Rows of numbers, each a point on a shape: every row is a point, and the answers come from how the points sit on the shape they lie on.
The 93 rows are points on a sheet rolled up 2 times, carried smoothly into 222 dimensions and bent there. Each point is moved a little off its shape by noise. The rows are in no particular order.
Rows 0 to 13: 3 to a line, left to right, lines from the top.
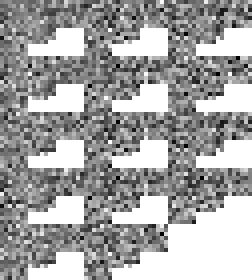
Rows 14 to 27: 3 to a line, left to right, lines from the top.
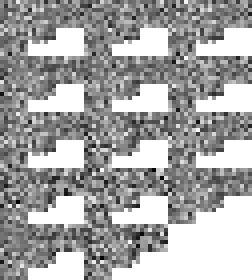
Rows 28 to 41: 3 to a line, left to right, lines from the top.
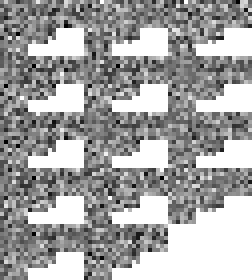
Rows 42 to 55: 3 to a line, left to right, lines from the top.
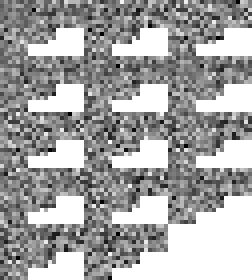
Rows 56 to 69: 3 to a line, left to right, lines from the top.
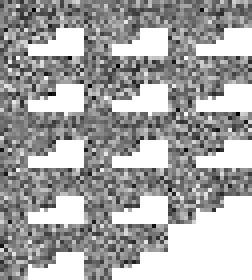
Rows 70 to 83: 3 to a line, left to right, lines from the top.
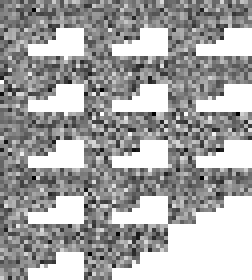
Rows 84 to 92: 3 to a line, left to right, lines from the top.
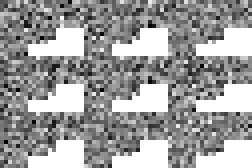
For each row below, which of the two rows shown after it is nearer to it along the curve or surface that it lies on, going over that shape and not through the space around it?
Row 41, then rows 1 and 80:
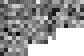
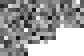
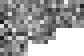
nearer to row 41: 80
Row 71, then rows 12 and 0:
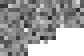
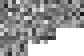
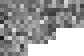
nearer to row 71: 12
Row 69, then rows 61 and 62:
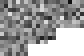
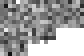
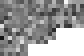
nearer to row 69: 61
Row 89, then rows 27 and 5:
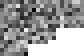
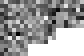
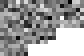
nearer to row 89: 5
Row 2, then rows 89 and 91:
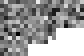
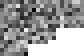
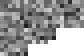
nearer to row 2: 89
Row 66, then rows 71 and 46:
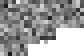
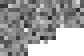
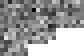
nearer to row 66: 71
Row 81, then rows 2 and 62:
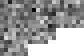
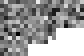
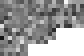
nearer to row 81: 62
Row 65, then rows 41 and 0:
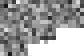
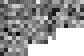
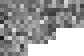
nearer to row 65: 0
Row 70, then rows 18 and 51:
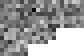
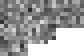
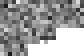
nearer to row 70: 51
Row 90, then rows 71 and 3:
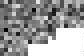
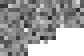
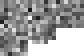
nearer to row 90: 3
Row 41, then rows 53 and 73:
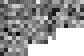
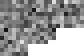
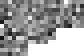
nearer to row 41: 73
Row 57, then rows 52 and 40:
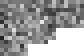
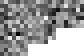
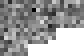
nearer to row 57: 40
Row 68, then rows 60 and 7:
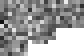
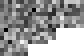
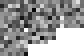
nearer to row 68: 60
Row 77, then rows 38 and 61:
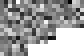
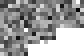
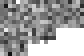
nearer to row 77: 38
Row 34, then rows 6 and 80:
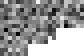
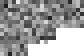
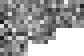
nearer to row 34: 80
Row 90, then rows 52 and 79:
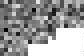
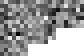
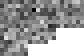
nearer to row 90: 52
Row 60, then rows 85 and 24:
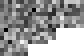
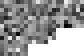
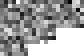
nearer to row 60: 85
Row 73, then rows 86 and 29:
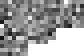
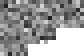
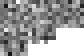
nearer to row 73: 29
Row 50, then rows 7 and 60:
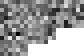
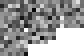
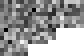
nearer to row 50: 60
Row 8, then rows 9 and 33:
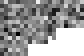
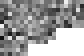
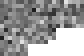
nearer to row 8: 9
